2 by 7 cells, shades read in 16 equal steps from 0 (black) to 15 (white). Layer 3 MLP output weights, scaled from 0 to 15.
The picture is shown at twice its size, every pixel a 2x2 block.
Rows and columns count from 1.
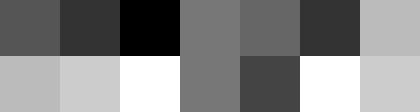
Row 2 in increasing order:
4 7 11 12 12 15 15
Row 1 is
5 3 0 7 6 3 11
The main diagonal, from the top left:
5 12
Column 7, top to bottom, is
11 12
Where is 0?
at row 1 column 3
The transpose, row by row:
5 11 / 3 12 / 0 15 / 7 7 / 6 4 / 3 15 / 11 12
